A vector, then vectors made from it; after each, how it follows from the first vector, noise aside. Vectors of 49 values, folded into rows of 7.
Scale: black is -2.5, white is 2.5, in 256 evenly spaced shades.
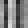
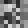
sign-scrambled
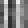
negated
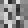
sign-scrambled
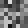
sign-scrambled
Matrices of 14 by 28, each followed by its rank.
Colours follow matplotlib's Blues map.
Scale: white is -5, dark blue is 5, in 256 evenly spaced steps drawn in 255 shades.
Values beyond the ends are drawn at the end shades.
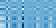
one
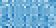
three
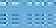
one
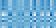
one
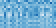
three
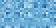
three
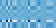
one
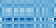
one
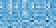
three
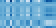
one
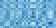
three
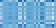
one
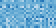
three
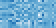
three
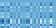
one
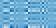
one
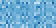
three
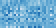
three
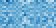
three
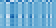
one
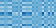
one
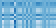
one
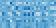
three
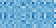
three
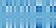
one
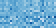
three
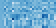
three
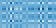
one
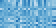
three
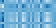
one
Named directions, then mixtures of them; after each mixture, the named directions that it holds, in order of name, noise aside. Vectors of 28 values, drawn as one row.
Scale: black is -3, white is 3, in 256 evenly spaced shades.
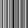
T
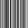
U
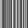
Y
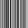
U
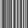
Y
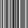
T, U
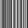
Y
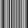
U, Y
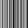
T, Y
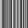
Y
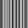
U, Y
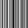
T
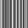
U, Y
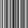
T, U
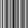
T, U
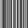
Y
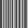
T, Y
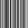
U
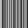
T, Y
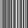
Y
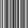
T, U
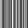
Y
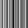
T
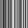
T, Y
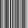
U, Y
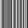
Y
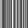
Y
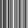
T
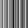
T
